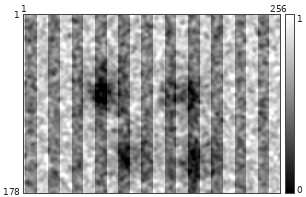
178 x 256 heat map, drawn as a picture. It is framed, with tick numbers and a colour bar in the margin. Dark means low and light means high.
Dips: four. Average level on the scale: 60%. Slope: none. Lone odd cells: none. Stripes: upright, repeating 11 times.
